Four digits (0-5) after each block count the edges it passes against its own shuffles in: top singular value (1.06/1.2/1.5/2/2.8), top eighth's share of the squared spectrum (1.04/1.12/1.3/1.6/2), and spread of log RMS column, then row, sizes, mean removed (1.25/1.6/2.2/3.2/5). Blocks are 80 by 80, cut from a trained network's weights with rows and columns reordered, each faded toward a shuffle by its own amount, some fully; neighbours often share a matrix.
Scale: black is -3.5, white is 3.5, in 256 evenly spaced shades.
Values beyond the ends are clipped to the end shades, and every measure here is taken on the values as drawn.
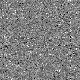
3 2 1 1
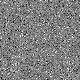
1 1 0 0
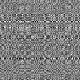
5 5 0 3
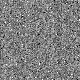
2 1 0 0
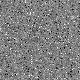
0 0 0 0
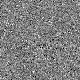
2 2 0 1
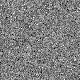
2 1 0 0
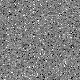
2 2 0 0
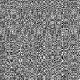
4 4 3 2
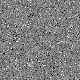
2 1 0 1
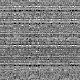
5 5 2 3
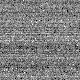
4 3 1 2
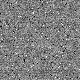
1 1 0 0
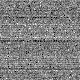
4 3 1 2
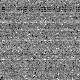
3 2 1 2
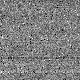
2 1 0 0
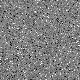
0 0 0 0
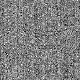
3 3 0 1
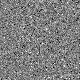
0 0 0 0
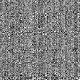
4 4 1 3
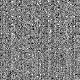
3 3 1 2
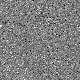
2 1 0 0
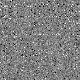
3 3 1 1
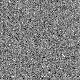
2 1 0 1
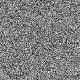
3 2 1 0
